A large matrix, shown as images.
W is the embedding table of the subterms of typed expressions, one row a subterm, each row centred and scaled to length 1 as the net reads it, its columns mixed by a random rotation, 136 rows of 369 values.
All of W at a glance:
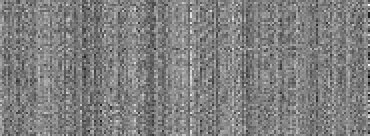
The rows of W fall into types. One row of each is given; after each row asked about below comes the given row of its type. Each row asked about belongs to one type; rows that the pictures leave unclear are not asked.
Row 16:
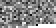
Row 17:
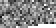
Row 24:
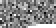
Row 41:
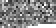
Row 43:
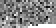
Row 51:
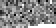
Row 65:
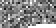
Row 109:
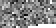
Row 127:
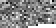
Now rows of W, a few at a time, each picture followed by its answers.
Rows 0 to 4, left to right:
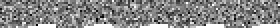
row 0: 16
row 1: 127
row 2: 51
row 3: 17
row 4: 24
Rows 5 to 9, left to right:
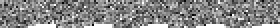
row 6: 127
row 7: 65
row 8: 109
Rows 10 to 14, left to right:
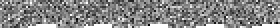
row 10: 65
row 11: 43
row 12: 43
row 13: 16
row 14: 17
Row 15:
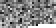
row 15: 43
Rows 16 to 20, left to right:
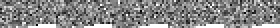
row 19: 41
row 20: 51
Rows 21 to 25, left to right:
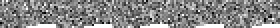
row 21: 41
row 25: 127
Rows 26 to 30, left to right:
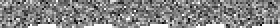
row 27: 24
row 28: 127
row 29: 43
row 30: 16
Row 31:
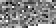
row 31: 127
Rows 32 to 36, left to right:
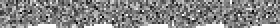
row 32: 51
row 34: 24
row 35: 43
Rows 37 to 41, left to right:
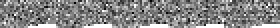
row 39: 51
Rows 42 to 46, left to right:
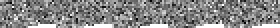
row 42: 127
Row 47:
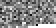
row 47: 16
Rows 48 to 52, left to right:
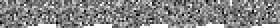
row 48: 17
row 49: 17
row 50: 109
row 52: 17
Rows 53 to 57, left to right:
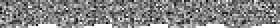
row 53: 16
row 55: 43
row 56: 51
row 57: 41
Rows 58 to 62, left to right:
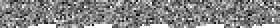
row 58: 109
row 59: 127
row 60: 109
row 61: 24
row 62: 109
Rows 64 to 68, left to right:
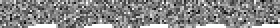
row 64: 24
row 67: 51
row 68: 51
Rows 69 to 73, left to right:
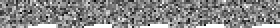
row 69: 51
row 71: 43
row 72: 43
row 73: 24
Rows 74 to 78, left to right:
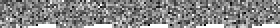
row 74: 43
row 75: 41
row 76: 43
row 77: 16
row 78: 51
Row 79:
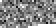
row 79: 24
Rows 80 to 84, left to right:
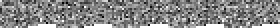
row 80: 16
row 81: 127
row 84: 16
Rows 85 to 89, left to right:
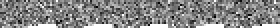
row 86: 24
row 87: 16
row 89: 109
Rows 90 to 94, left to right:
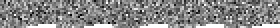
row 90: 43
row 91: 51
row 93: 51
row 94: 17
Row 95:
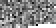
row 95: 43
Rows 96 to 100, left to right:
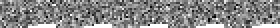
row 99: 127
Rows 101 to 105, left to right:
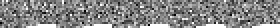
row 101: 41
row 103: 16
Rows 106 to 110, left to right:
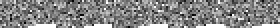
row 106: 24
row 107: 109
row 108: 41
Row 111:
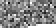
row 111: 65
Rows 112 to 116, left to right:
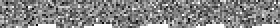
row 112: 16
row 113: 16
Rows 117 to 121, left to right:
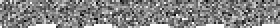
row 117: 65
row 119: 17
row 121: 65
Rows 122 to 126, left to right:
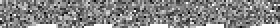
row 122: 24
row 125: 17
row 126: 41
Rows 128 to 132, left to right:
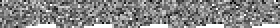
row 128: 41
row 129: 16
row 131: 17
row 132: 127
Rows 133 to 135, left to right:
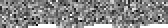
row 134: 43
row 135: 51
